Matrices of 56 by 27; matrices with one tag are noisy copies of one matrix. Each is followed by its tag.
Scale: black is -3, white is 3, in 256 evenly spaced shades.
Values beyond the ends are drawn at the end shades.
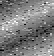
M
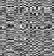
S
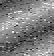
M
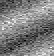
M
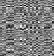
S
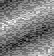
M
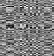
S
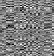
S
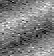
M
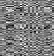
S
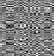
S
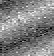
M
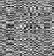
S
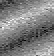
M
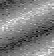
M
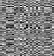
S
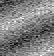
M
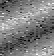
M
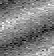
M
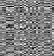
S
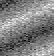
M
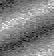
M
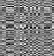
S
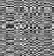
S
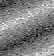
M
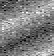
M
